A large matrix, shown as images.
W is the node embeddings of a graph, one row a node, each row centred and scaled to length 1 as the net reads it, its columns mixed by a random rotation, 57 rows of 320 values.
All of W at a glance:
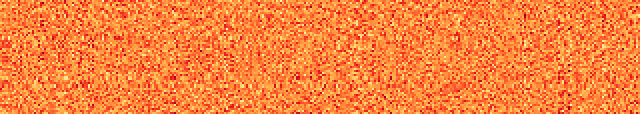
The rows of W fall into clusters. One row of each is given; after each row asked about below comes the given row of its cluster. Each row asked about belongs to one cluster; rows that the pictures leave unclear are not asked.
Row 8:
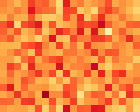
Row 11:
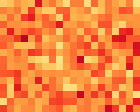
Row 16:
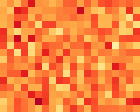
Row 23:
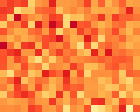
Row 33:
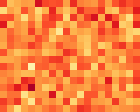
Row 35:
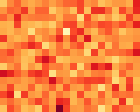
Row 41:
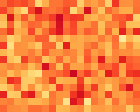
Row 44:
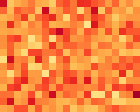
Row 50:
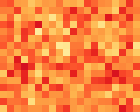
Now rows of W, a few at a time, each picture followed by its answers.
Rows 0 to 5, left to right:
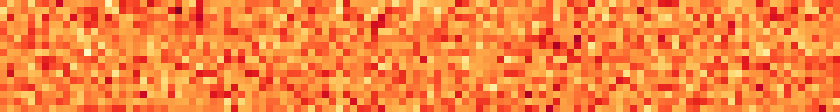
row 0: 33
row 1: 41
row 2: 8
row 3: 11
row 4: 16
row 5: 50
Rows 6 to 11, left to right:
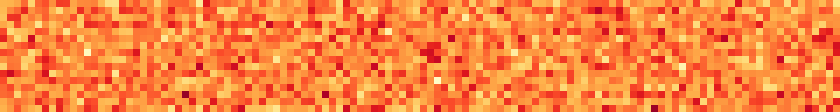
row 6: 35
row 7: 8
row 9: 16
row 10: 41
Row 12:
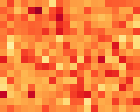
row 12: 41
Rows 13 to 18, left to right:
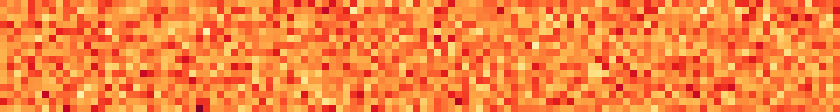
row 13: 8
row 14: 35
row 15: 41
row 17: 44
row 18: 33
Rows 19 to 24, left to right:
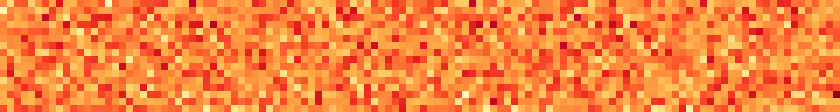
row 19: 33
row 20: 23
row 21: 50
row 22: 23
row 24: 44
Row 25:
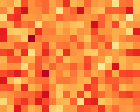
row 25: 16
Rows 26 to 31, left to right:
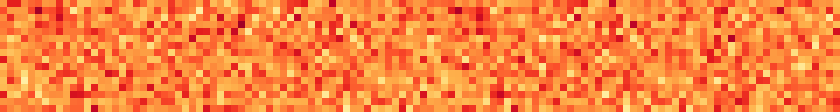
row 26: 41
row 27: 8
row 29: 41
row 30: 23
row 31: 16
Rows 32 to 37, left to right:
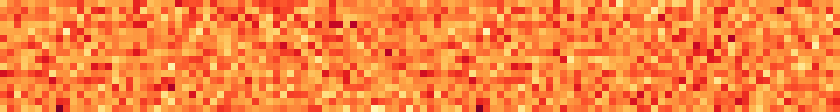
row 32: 35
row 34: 23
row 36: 11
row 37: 16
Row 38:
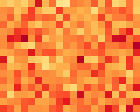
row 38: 11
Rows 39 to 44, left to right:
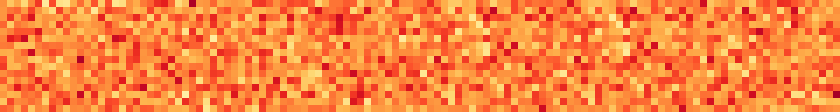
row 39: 11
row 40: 23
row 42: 50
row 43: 50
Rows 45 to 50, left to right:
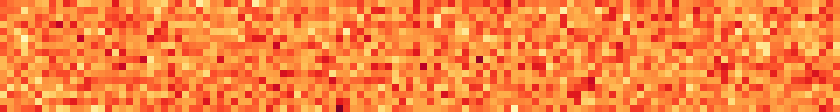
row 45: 23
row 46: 11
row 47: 35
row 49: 33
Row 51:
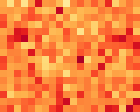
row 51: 11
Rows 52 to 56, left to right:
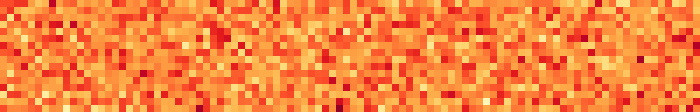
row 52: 23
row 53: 35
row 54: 35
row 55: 41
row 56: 11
